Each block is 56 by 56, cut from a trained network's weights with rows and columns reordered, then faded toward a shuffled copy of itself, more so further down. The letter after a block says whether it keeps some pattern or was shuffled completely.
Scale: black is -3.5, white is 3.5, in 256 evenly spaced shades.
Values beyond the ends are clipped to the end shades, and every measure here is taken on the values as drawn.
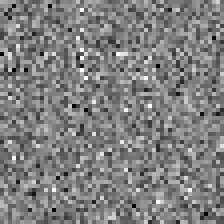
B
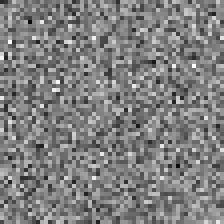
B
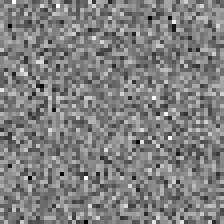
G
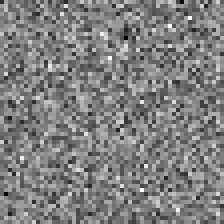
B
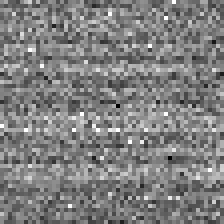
B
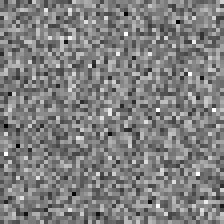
G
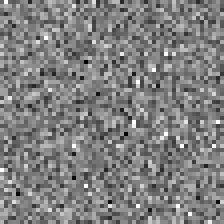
G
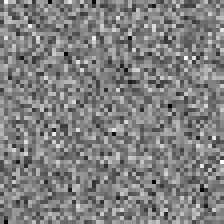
G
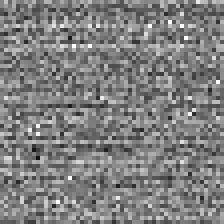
B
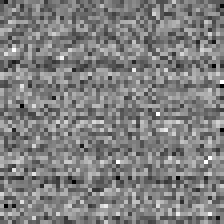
B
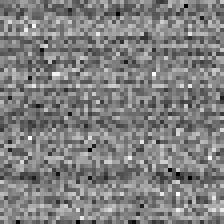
B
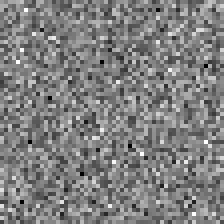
G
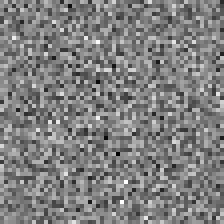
G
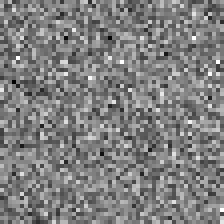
G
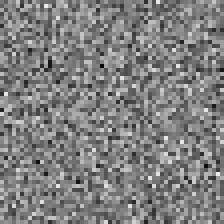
G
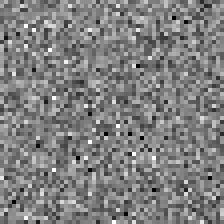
G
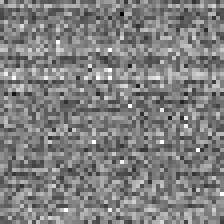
B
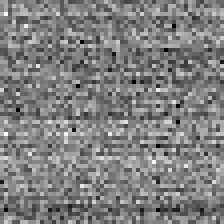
B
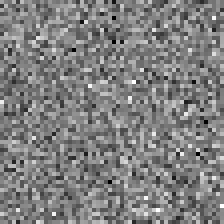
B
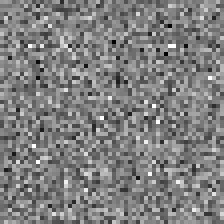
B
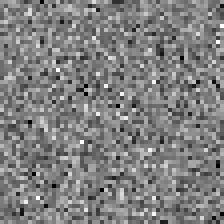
G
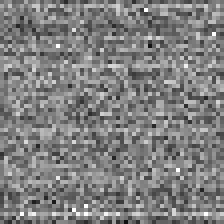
B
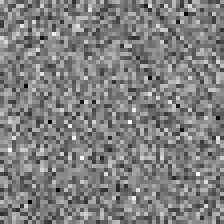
G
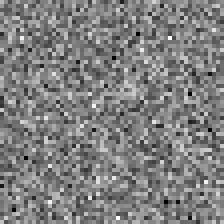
G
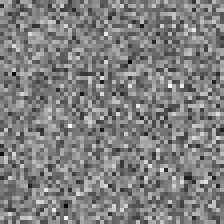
B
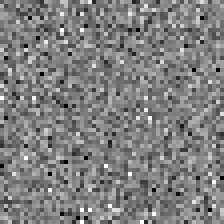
G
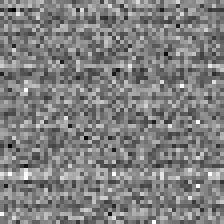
B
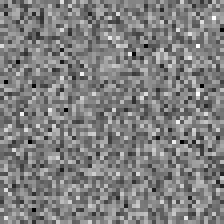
G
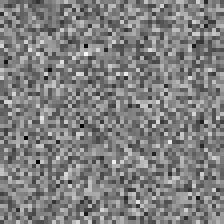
G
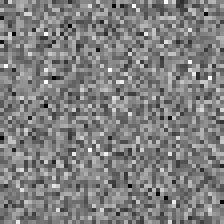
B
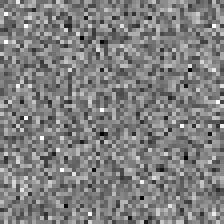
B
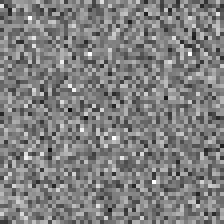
G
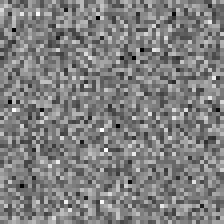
G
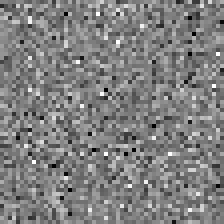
B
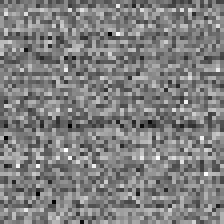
B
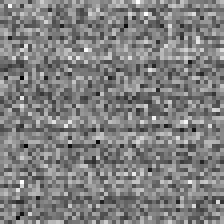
B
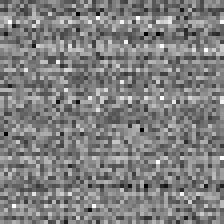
B
